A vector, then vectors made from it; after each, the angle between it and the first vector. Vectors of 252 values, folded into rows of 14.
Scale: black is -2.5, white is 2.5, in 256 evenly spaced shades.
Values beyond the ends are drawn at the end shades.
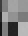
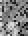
partly opposed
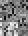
partly opposed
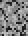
orthogonal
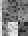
nearly opposite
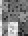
nearly opposite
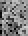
partly aligned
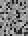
orthogonal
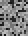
orthogonal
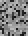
orthogonal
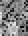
partly opposed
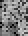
partly aligned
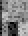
nearly parallel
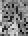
partly opposed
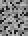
orthogonal
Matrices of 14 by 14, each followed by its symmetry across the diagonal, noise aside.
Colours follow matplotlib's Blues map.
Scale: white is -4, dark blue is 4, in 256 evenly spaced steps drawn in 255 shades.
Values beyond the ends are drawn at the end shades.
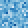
antisymmetric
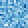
antisymmetric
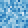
neither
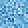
antisymmetric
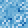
symmetric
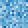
antisymmetric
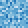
antisymmetric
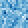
neither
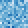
neither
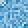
symmetric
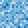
symmetric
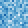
neither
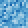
symmetric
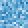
neither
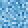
antisymmetric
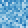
neither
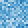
neither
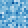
antisymmetric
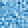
antisymmetric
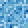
symmetric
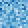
neither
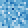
antisymmetric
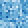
antisymmetric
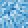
symmetric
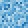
symmetric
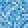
symmetric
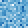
neither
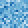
neither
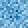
symmetric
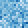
symmetric
